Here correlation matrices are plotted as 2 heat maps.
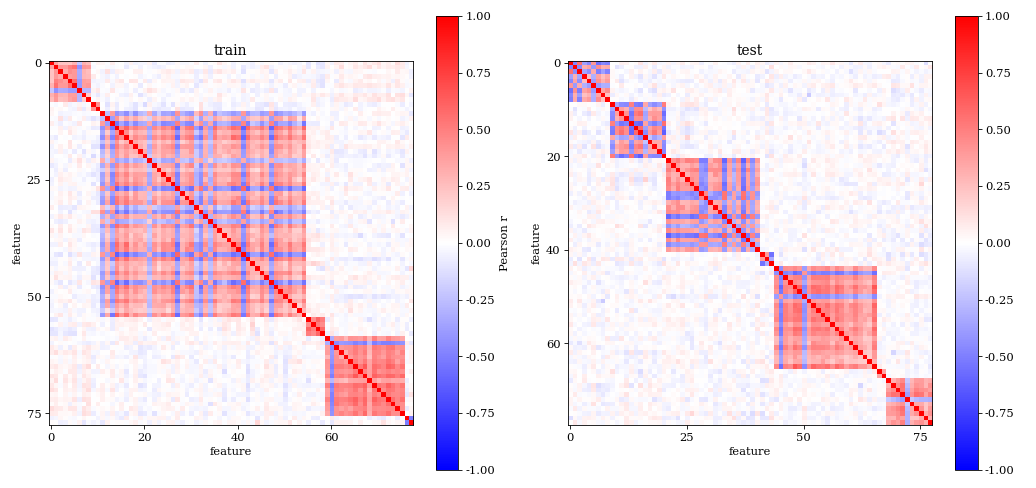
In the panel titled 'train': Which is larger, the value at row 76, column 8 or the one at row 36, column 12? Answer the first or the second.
the second
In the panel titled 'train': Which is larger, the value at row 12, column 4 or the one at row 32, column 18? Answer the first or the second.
the first
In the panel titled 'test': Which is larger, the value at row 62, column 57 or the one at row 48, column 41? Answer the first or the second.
the first
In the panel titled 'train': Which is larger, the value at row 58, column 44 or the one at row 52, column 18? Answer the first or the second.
the second
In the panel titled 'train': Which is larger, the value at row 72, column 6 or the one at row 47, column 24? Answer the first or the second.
the first
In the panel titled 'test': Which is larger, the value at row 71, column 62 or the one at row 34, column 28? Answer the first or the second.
the first
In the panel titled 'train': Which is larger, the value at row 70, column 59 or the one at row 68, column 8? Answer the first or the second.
the first
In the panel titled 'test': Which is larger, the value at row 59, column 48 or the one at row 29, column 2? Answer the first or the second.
the first
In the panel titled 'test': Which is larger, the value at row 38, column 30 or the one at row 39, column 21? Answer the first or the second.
the first
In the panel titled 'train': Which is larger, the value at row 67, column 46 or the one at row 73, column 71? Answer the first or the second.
the second
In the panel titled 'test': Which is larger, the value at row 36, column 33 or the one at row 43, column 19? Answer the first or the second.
the second
